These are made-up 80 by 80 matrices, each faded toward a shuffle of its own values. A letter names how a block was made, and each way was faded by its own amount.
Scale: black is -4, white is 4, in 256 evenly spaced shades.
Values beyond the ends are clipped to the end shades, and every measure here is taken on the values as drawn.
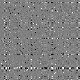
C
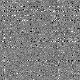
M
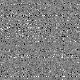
M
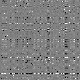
C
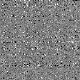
M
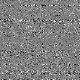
M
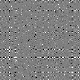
C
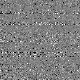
M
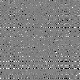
C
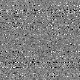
M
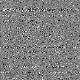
M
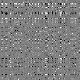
C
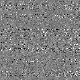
M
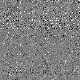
M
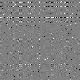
C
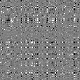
C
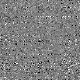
M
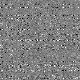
M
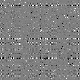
C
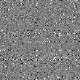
M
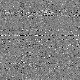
M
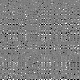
C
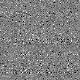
M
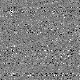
M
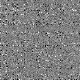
M
